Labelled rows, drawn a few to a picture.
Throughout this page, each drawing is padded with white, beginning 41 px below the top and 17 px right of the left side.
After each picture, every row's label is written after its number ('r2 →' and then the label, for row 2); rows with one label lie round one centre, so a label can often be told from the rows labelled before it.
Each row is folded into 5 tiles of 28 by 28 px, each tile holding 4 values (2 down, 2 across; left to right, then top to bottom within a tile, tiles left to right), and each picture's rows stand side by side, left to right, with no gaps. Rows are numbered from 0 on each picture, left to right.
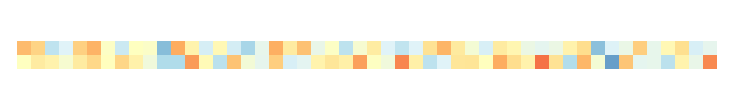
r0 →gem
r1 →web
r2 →gem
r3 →gem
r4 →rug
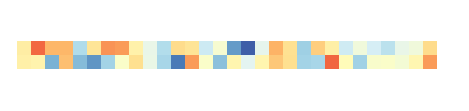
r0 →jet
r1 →web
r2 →web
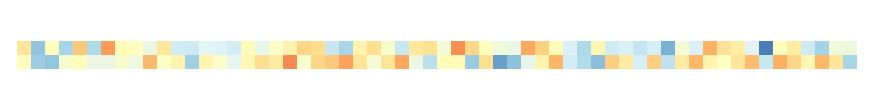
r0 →rug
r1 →rug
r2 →gem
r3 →jet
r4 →web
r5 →gem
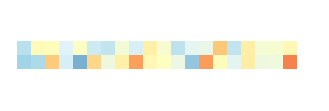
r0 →web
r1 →rug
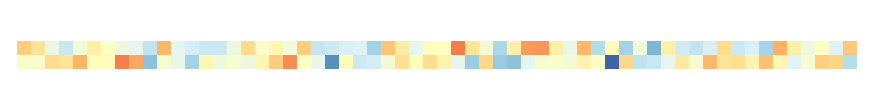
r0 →gem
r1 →rug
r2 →rug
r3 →jet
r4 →rug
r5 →gem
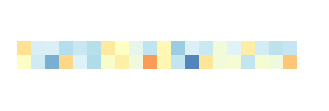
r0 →rug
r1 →rug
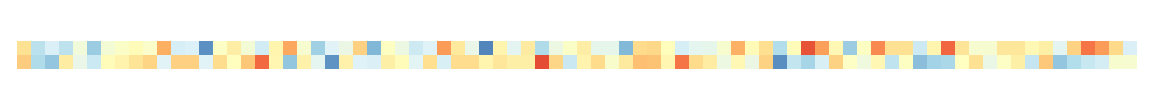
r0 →rug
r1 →gem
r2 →rug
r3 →gem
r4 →gem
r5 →jet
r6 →jet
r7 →jet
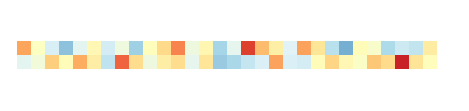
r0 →gem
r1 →jet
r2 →gem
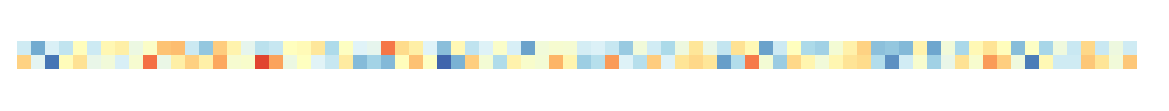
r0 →rug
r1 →gem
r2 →jet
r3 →web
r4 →web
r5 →web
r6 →rug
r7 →rug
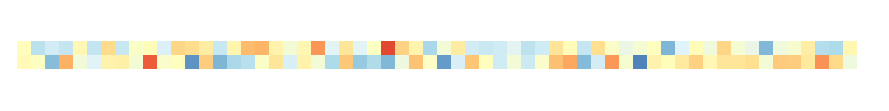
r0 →rug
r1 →jet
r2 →jet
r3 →web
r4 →web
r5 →gem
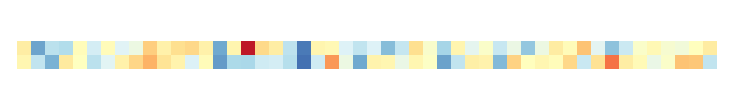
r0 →rug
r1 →jet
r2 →web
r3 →web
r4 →gem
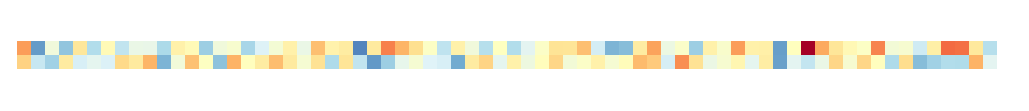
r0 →rug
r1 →web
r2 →jet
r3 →web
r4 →gem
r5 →jet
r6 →jet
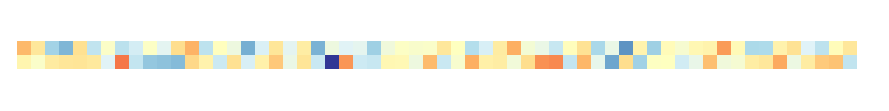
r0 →gem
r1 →web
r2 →rug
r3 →gem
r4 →rug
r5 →gem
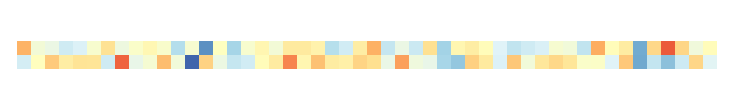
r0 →gem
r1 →rug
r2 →gem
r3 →web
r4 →jet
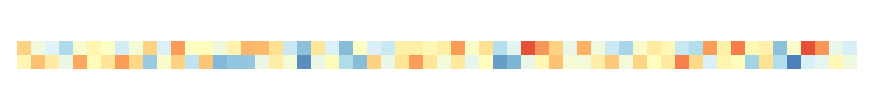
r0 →gem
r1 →jet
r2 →web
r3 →jet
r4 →gem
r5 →jet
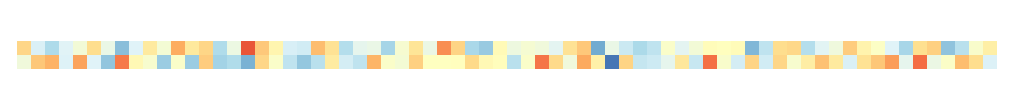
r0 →gem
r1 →jet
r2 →web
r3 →gem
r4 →rug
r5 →gem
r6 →gem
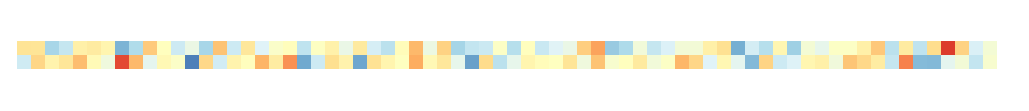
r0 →gem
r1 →rug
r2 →web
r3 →rug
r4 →gem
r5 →rug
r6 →jet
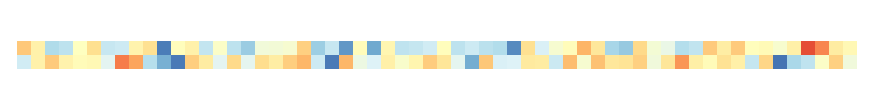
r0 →gem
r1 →web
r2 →rug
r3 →rug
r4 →gem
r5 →jet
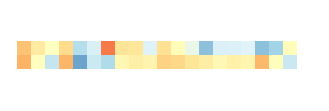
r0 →jet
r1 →gem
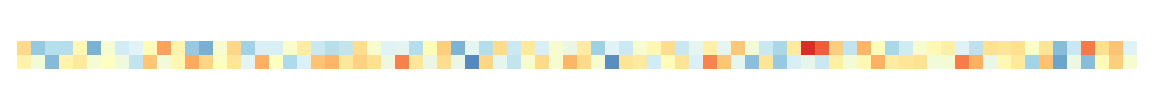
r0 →rug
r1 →gem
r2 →gem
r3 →rug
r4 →rug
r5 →jet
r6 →gem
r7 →jet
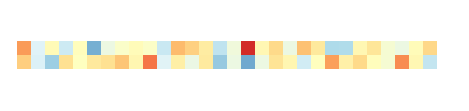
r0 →rug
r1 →jet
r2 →gem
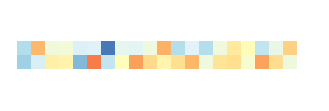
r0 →web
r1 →gem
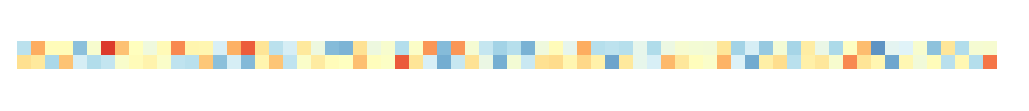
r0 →jet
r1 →jet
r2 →gem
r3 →web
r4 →rug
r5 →rug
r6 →rug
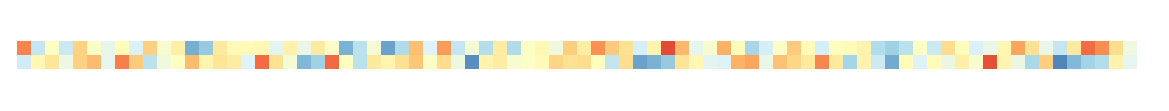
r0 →gem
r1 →gem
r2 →web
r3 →rug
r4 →jet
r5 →gem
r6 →rug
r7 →jet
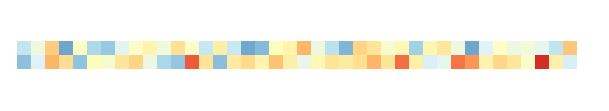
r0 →web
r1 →web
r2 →gem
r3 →gem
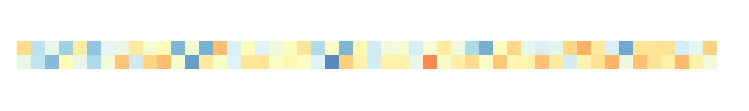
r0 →rug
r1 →rug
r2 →rug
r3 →gem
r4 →gem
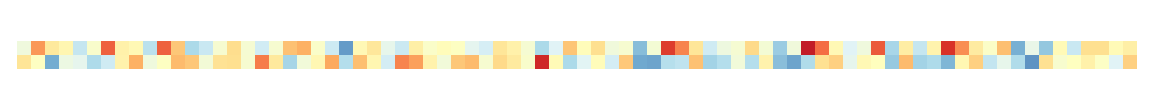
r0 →jet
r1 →gem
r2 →gem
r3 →gem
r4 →jet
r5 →jet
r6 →jet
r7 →rug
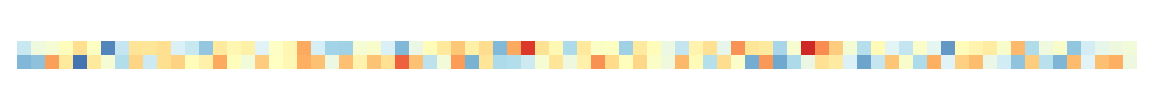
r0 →web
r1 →gem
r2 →gem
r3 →jet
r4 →gem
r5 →jet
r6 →web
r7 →web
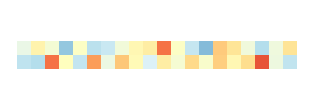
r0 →web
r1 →gem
